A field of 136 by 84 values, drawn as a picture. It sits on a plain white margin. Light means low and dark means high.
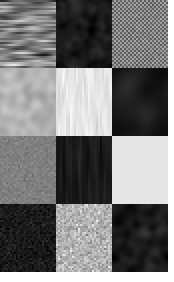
It is made of 4 by 3 panels. Panel 1,1: middling, streaked across, strong in contrast. Panel 1,2: very high, blotchy, faint in contrast. Panel 1,3: middling, checkered, strong in contrast. Panel 2,1: low, blotchy, faint in contrast. Panel 2,2: very low, streaked downward, faint in contrast. Panel 2,3: very high, smooth, faint in contrast. Panel 3,1: middling, fine-grained, faint in contrast. Panel 3,2: very high, streaked downward, faint in contrast. Panel 3,3: very low, flat. Panel 4,1: very high, fine-grained, faint in contrast. Panel 4,2: low, fine-grained. Panel 4,3: very high, blotchy, faint in contrast.
